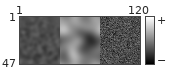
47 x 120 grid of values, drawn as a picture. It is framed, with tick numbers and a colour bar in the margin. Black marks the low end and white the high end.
It is made of 1 by 3 panels. Panel 1,1: low, blotchy, faint in contrast. Panel 1,2: middling, smooth, strong in contrast. Panel 1,3: low, fine-grained.
